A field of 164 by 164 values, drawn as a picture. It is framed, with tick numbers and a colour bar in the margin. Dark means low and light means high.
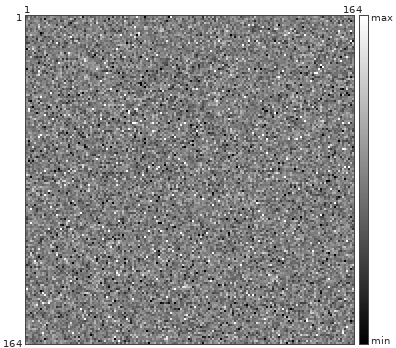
Stripes: none. Average level on the scale: 50%. Grain: fine. Histogram: heavy tails on both sides. Seam: none. Slope: none. Odd rows or columns: none.
